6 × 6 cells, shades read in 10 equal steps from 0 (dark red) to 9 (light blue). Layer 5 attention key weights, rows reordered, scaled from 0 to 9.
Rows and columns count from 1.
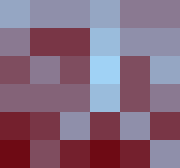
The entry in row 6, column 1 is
0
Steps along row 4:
same same up down up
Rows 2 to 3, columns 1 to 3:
5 2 2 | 3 5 3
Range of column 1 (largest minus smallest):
7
